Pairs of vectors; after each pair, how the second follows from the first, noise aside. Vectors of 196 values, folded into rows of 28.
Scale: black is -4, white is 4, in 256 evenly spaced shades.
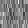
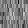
negated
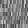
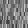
shuffled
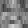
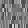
sign-scrambled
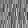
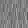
shrunk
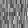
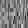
negated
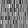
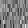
shuffled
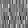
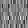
negated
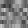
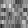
negated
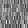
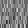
sign-scrambled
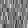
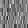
sign-scrambled
